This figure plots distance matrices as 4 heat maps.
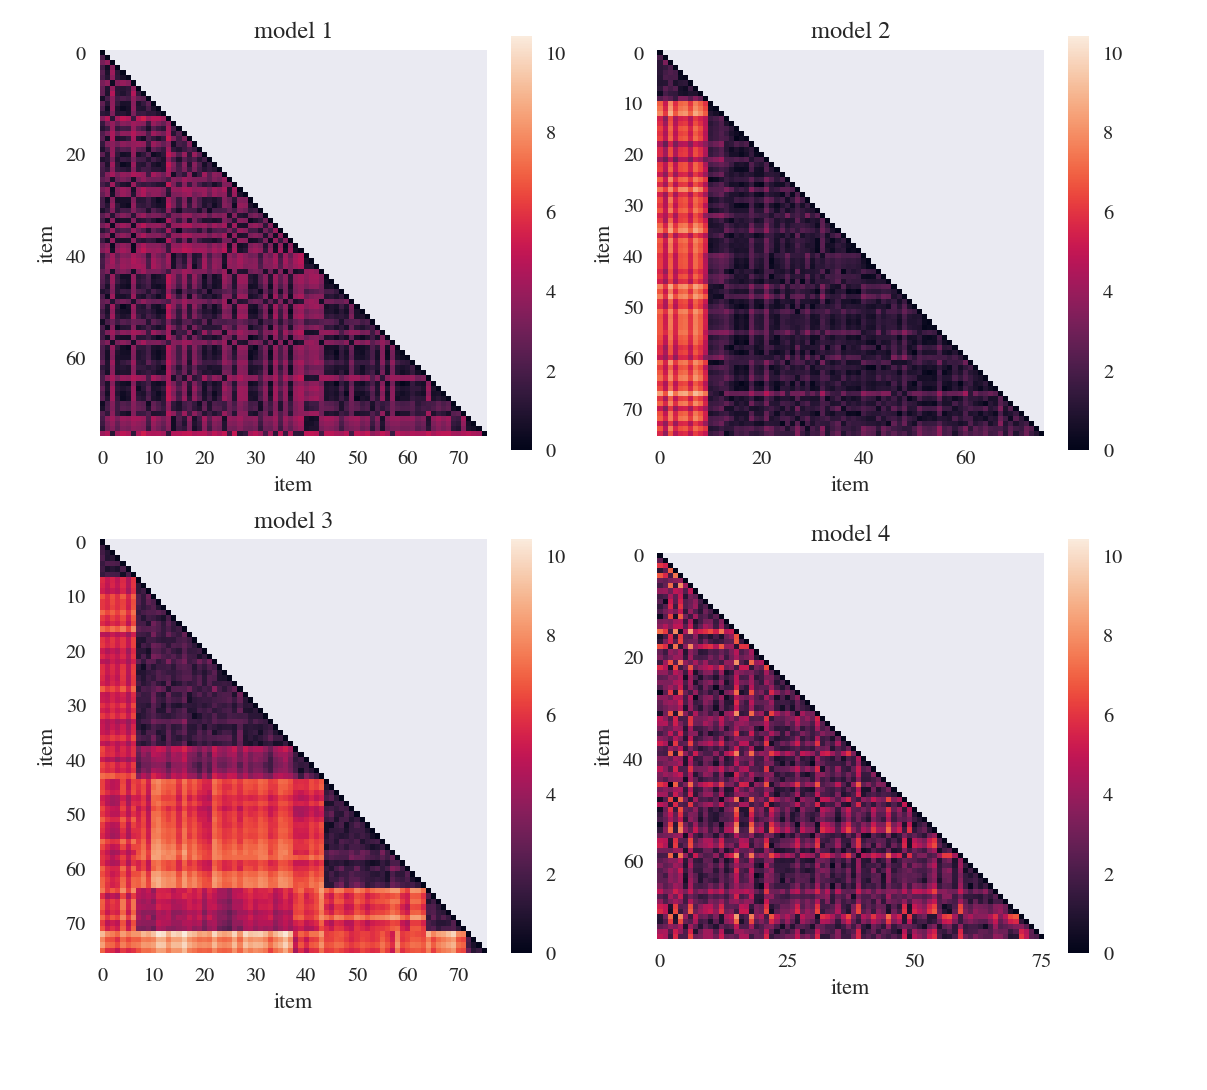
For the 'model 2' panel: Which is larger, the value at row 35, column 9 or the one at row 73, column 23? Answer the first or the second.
the first
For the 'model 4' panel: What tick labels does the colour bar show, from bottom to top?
0, 2, 4, 6, 8, 10
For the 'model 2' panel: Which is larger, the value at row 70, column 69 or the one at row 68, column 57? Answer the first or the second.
the first
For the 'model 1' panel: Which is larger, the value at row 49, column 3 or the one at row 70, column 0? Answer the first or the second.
the first
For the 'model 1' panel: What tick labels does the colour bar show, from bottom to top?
0, 2, 4, 6, 8, 10
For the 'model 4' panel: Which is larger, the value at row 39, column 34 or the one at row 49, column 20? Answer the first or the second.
the first
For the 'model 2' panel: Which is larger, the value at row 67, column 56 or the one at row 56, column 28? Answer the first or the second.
the first
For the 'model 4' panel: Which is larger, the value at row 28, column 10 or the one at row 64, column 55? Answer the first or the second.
the first
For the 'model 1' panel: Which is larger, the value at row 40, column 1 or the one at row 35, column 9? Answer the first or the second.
the first
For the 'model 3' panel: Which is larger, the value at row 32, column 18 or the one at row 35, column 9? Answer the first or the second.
the second
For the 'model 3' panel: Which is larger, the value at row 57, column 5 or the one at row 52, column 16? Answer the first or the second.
the second
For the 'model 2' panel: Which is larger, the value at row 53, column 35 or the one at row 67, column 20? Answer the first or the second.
the second
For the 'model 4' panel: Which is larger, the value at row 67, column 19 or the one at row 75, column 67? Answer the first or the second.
the second
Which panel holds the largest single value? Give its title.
model 3
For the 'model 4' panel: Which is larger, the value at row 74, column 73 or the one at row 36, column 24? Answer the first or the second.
the first
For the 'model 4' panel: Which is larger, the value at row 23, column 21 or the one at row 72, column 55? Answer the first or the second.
the first
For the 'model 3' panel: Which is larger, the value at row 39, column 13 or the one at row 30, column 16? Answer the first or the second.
the first
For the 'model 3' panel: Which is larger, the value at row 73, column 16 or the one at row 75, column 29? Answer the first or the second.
the first
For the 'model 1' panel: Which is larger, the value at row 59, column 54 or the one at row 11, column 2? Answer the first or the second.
the second
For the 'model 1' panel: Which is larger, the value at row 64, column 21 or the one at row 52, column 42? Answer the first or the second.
the second
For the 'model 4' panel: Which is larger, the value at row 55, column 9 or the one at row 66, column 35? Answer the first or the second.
the second
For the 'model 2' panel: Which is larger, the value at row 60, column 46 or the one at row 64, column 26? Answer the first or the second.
the first
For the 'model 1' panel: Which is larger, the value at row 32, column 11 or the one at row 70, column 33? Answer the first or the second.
the first
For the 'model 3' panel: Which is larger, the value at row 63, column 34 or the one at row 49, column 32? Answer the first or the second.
the first
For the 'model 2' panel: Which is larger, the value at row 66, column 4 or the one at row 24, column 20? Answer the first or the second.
the first
